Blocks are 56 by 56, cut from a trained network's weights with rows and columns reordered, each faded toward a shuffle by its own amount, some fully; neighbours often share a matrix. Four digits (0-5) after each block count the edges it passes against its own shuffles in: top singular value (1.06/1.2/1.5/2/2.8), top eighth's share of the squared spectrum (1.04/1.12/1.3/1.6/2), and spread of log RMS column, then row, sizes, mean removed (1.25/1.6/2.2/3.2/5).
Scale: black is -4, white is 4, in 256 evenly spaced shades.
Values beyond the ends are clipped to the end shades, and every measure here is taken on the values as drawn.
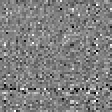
3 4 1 2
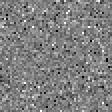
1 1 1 0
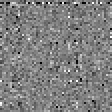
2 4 1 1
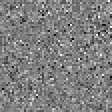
1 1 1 0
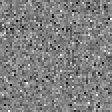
0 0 0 0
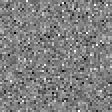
0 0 0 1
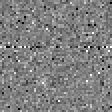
3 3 0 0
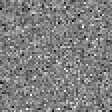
0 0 0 0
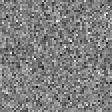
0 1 0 0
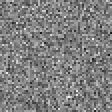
0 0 0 0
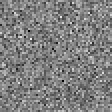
2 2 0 0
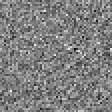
2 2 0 1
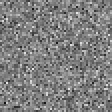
0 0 0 0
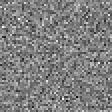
1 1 0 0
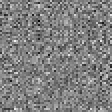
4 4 2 2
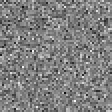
0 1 0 0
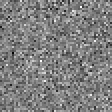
1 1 0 0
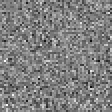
2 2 0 1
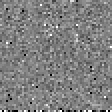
3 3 0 1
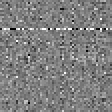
3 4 1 2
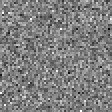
0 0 0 0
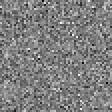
0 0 0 0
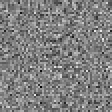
3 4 1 2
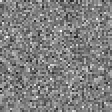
1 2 0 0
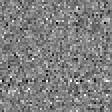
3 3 1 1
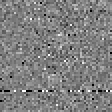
3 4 0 1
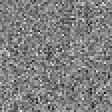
2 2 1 0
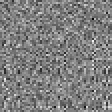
4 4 2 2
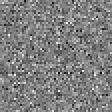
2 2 1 0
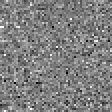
2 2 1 1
